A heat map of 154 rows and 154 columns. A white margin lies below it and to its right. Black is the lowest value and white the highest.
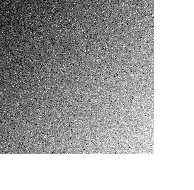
Mirror symmetry: none. Grain: fine. Stripes: none. Ninth with the highest average: bottom right. Slope: up to the bottom right. Ninth with the lowest average: top left. Histogram: bell-shaped.
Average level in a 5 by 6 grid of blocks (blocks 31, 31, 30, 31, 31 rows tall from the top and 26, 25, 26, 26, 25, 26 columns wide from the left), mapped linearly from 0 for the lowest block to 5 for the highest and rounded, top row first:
011223 / 112233 / 122334 / 223344 / 233445
